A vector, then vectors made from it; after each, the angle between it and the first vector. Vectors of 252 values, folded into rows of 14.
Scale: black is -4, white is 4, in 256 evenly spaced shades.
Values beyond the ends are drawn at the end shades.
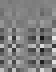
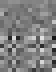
nearly opposite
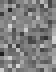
partly aligned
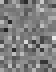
partly aligned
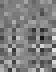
nearly parallel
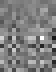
nearly opposite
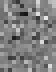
orthogonal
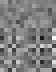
nearly parallel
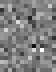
partly opposed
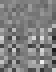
nearly opposite
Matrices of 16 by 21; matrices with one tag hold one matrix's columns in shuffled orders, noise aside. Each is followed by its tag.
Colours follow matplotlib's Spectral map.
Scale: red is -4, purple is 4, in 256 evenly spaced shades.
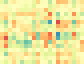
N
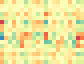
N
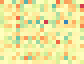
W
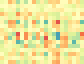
N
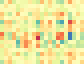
N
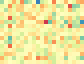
W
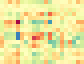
N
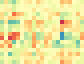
N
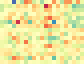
W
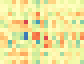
N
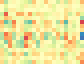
N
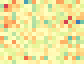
W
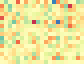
W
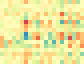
N
